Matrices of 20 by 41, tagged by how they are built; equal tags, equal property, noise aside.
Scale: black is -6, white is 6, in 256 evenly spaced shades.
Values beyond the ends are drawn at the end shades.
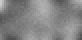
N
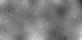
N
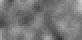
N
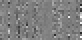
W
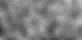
N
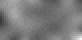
N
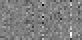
W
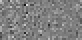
W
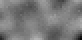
N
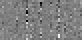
W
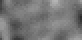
N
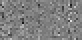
W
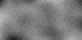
N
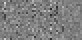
W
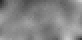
N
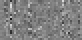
W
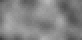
N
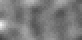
N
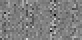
W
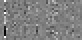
W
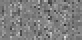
W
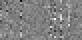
W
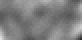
N
